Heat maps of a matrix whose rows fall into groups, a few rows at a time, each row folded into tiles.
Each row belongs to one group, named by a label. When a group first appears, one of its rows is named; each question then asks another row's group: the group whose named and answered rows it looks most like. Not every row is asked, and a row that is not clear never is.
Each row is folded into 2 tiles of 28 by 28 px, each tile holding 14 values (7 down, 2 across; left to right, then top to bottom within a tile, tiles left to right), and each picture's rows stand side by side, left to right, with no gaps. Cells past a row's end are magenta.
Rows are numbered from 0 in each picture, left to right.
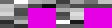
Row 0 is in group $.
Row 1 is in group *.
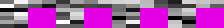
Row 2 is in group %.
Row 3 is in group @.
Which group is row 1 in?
*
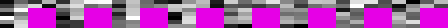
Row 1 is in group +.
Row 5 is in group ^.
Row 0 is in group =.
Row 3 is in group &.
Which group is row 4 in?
^
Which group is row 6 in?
$
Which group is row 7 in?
=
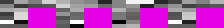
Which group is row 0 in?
*
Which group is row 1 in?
%
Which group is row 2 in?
$
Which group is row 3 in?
*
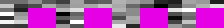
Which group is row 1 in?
&
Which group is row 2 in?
%
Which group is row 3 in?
&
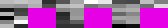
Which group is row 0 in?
%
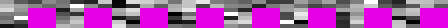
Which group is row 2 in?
@
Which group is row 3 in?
+
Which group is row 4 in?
%
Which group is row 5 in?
*
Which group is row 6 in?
&
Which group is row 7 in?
@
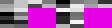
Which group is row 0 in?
+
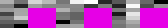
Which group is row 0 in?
^
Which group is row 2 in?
&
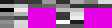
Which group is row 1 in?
*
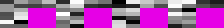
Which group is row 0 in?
*
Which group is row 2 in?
@
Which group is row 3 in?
%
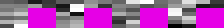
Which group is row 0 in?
=
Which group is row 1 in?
=
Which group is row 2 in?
$
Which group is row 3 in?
$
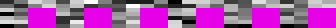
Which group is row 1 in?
$
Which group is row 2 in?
=
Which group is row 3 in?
@
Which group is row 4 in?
^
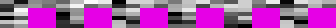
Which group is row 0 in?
=
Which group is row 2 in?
@
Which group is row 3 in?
+
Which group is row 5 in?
@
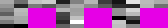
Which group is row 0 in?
^
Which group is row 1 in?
&
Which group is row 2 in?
@
